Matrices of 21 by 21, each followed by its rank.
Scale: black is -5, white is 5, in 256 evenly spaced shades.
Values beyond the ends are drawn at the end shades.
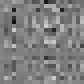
three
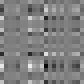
one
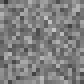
full rank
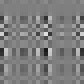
one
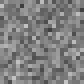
full rank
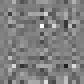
three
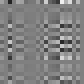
one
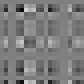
one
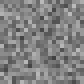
full rank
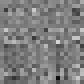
three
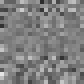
three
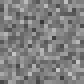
full rank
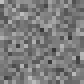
full rank
